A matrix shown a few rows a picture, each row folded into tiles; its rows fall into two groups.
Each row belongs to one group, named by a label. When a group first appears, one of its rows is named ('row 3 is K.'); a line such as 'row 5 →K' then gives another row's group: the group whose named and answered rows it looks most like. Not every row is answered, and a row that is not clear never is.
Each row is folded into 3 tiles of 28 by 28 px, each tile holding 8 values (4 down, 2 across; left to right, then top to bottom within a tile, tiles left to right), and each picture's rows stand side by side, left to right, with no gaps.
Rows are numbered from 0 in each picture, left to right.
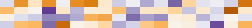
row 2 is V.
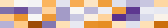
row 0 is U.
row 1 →V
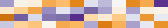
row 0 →V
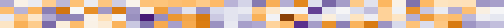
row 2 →U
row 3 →U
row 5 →U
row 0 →V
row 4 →U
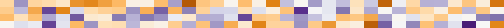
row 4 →U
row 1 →V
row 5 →V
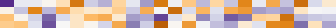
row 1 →V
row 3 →U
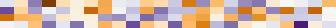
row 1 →V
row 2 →U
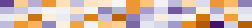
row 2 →U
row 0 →U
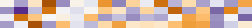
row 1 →V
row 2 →V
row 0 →U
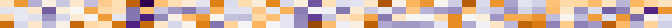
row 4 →U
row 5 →U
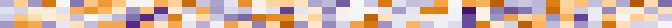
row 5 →V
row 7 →U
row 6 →U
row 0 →U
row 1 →V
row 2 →V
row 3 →U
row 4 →U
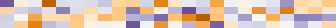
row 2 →U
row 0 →U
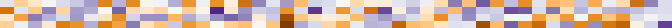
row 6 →U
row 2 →V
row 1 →U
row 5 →V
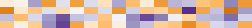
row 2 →V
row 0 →V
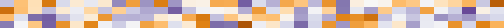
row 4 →U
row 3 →V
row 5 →V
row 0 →V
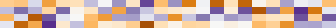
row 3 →V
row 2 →V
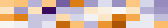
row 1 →U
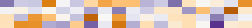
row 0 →U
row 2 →V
